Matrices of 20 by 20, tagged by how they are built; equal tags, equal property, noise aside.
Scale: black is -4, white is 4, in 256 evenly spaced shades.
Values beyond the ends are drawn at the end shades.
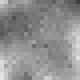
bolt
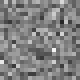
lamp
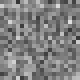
lamp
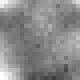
bolt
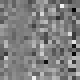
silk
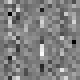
silk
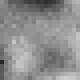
bolt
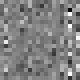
silk
